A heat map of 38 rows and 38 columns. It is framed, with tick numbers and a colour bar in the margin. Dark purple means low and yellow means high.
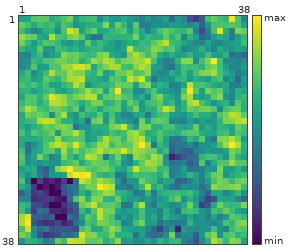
On average the colour sits 60% of the way up the scale. Neither half mirrors the other. The texture is blotchy. An odd patch, lower than its surroundings, sits in the bottom left. The bottom left is the ninth with the lowest average.
